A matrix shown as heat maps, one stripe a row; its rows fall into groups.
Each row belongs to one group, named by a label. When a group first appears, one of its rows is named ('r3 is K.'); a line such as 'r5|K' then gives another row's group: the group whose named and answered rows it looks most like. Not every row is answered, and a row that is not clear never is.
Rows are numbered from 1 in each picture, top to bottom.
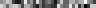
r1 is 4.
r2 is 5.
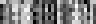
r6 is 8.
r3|8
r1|5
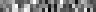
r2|8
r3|8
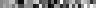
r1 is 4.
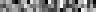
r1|4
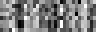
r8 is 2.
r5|2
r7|4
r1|5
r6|4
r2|4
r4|4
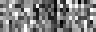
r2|4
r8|8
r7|2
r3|5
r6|2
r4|8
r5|5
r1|5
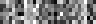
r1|4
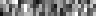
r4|2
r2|8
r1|5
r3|2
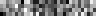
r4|2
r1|5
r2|5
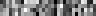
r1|2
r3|8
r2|8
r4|8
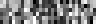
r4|4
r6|2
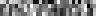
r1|5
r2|2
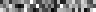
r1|2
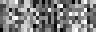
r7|8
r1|5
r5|8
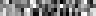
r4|5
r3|5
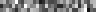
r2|2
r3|4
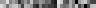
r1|4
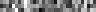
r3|5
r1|8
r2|2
